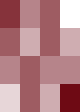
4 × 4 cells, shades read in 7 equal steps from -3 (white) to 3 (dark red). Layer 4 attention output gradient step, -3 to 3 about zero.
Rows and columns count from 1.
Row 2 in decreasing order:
1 1 -1 -1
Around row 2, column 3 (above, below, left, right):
1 0 -1 -1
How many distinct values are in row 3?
2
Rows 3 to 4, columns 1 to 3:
0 1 0 / -2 1 -1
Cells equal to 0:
4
